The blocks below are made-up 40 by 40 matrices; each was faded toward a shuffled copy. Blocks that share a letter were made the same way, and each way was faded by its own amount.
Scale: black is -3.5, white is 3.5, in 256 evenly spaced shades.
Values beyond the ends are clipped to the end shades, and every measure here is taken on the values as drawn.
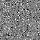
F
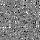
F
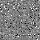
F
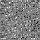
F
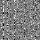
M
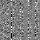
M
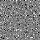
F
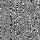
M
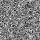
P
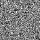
P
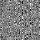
M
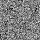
P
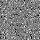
F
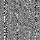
M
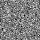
P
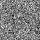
P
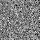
P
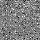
F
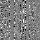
M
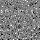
F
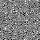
F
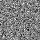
P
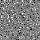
F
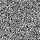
P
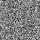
P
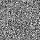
P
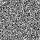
P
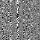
M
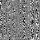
M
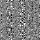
M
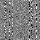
M
